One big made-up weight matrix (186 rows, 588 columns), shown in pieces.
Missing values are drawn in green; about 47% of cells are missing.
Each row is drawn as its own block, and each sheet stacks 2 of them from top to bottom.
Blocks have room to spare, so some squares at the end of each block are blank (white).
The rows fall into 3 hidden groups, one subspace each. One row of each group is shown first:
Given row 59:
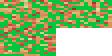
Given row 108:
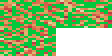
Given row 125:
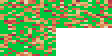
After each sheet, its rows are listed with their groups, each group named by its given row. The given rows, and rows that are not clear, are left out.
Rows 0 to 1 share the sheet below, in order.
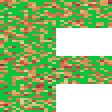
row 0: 59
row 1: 125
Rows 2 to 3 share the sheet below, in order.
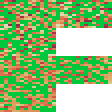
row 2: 125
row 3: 108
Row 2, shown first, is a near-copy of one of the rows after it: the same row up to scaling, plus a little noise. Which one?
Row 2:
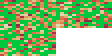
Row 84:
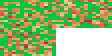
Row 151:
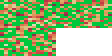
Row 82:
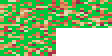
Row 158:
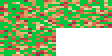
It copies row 84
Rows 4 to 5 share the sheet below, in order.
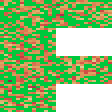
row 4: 125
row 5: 108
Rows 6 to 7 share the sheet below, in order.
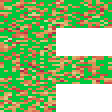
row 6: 59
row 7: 59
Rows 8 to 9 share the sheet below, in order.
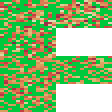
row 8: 125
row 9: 125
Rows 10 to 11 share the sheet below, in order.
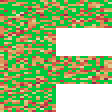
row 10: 59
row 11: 125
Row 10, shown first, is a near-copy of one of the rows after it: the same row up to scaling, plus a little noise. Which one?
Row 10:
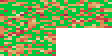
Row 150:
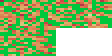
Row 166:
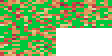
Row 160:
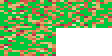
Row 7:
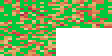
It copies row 7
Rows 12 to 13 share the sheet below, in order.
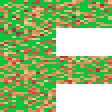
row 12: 59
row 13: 125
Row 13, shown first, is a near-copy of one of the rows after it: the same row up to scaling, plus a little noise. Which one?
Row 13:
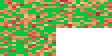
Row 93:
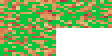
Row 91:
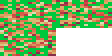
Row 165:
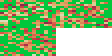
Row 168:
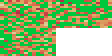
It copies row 93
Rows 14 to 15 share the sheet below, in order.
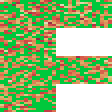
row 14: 59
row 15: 108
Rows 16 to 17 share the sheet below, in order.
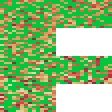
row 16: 59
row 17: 125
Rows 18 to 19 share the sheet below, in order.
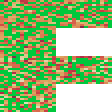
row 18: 108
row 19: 108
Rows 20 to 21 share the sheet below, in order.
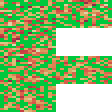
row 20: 108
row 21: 108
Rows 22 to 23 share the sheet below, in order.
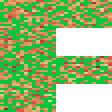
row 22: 59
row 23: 59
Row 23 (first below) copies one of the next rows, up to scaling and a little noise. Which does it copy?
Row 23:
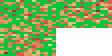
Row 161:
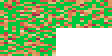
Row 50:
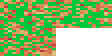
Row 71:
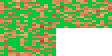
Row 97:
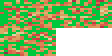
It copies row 97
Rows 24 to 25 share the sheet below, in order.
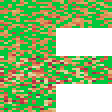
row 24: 125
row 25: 59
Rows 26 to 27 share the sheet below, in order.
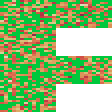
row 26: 59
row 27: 108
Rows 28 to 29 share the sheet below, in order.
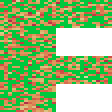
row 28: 125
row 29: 108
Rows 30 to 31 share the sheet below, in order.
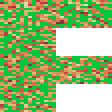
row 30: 59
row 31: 108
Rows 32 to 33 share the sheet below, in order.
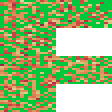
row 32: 108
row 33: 125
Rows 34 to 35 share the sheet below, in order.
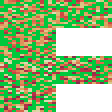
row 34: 59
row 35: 59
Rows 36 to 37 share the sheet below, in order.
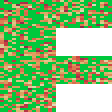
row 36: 108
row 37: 108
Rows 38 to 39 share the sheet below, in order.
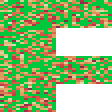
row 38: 108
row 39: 108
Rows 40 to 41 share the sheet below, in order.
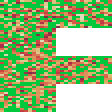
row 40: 108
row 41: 125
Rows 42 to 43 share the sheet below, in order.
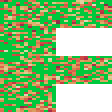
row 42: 108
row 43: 108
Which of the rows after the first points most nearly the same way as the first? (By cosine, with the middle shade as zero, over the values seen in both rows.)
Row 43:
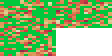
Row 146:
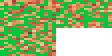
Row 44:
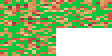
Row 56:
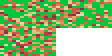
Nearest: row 146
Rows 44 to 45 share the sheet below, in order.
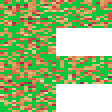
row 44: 59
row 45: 108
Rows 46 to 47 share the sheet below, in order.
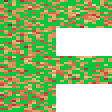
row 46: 108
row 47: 108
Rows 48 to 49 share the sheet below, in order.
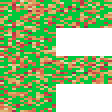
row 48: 108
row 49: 59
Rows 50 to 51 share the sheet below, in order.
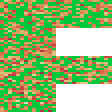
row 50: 59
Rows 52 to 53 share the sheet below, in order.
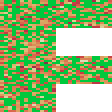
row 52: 59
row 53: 59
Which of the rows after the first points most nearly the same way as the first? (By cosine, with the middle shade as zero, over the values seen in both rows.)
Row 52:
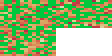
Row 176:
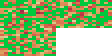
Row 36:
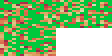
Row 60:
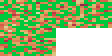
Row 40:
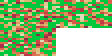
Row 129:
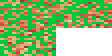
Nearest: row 176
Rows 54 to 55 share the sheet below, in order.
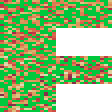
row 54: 125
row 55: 108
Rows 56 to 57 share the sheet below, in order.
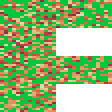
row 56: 108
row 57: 125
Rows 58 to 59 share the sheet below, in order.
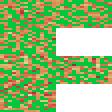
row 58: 59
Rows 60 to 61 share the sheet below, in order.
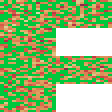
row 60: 59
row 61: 125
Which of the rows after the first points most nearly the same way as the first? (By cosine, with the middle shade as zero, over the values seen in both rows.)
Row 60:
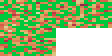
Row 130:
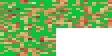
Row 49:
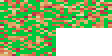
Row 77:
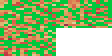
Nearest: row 130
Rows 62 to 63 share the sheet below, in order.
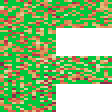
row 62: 125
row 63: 125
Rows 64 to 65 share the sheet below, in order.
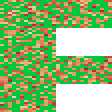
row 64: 125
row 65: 108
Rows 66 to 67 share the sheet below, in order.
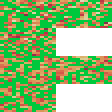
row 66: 125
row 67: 108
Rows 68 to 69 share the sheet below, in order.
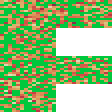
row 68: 125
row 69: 125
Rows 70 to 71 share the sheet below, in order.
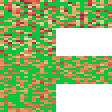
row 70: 108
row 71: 59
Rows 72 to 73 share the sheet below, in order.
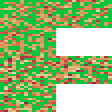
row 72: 59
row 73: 108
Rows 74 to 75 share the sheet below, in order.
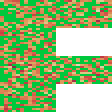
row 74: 59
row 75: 59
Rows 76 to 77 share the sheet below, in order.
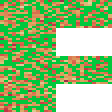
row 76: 108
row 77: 125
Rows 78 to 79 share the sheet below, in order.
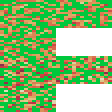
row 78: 108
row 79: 125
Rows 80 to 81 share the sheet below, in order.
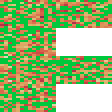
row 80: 125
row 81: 108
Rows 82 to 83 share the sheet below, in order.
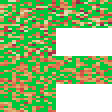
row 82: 125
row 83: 108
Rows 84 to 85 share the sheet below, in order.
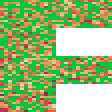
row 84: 125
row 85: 108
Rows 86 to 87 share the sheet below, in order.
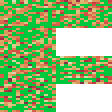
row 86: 125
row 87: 108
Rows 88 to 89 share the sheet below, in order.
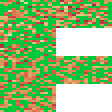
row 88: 108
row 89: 108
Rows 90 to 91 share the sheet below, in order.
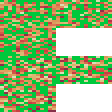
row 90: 59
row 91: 125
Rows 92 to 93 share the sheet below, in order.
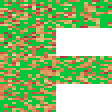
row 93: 125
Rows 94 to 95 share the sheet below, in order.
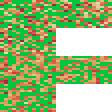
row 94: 125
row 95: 125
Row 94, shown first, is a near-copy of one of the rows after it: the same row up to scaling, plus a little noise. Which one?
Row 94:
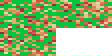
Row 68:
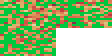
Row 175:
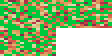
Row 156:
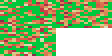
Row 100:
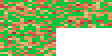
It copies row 100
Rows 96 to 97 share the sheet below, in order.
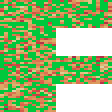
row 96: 108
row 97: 59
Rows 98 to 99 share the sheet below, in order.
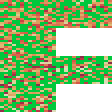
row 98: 125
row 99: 125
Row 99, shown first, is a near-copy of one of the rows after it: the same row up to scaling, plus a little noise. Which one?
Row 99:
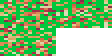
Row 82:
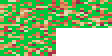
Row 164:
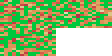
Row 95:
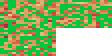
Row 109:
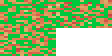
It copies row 82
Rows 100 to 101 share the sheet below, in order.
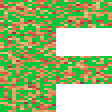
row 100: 125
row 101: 108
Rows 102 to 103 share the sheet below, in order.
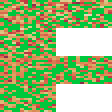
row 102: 125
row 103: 108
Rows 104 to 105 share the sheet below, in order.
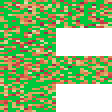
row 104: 108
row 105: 125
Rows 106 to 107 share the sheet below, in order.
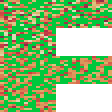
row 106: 59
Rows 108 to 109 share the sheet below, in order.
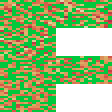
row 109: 125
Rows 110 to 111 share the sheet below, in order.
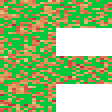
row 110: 59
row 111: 108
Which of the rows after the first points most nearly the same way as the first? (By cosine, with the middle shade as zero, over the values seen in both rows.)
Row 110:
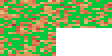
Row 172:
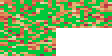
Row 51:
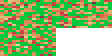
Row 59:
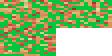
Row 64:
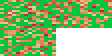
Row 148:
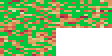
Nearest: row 59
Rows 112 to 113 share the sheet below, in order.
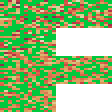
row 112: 108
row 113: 125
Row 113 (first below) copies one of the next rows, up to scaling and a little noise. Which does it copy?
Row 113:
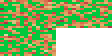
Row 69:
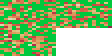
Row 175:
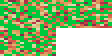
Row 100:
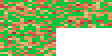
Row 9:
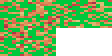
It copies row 69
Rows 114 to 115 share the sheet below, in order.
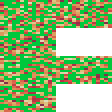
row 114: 108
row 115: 59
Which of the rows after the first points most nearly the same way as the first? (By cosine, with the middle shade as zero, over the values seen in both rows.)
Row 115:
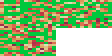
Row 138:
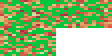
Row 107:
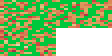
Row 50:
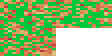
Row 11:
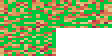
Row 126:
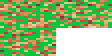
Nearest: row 126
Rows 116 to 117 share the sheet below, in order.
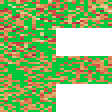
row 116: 125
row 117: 59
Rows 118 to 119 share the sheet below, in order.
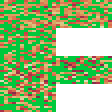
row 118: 59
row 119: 59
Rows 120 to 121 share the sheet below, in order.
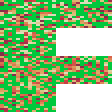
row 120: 108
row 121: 108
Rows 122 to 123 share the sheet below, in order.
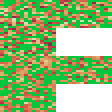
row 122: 59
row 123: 108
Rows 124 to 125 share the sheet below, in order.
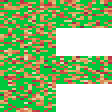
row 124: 108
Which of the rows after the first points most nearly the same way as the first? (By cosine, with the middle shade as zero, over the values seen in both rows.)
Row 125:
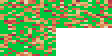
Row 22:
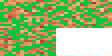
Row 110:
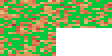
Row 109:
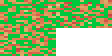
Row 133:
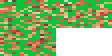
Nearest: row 109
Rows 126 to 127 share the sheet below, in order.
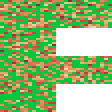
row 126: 125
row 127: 125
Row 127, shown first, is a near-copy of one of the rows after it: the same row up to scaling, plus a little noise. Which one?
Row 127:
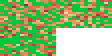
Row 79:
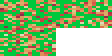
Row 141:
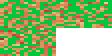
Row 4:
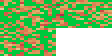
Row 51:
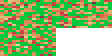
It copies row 141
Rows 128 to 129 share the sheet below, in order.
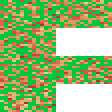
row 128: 125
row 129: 108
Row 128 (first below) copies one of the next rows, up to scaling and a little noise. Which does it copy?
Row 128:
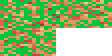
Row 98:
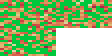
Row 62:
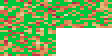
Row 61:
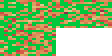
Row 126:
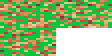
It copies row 62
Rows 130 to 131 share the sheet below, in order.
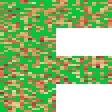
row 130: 59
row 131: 59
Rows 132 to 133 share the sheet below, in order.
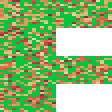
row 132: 59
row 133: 125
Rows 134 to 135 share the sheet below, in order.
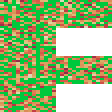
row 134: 108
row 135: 125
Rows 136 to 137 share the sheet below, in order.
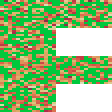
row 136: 125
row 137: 108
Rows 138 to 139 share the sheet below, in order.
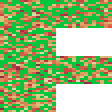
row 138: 59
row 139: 125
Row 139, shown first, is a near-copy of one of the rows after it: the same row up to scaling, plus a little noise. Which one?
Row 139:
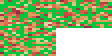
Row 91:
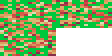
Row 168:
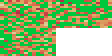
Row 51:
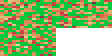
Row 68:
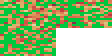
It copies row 168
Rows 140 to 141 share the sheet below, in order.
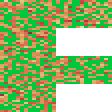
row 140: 108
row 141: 125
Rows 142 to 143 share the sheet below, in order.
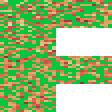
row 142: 108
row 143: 108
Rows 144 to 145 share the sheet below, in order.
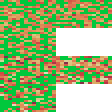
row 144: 125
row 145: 108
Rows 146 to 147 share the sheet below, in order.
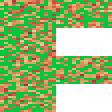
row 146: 108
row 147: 59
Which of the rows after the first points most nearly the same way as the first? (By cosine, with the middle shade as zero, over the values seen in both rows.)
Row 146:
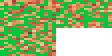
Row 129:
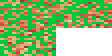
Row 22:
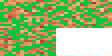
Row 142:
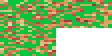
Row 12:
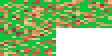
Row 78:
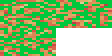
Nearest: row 142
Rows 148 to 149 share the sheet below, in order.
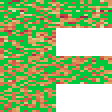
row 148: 59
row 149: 108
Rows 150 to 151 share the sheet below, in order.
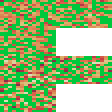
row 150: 59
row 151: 125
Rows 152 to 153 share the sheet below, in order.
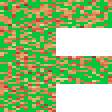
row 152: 108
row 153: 59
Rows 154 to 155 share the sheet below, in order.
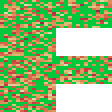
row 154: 125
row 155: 125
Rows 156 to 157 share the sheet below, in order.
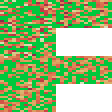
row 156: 125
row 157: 108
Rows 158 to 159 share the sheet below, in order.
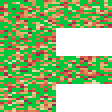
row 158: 125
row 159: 59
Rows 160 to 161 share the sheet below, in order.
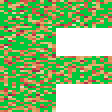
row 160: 59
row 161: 59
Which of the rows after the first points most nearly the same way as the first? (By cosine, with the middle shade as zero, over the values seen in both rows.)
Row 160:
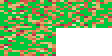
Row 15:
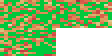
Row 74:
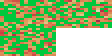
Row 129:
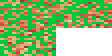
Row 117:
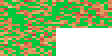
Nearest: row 117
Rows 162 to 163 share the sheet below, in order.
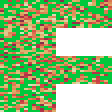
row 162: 108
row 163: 59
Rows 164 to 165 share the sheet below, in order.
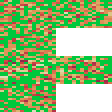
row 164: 125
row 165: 125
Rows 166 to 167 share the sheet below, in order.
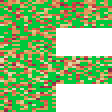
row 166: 59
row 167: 125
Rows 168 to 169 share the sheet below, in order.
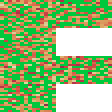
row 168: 125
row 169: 59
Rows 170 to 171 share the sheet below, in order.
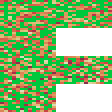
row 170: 108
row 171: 108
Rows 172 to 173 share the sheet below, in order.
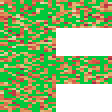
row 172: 59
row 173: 59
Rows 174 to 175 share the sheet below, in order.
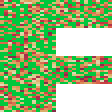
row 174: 108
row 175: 125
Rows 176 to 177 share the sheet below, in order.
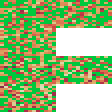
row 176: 59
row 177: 125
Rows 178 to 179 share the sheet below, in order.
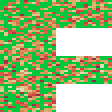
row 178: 59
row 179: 59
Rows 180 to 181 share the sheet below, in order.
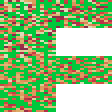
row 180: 108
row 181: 108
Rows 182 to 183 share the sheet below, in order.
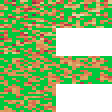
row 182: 59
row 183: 108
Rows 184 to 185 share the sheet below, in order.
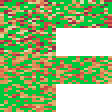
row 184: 108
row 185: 108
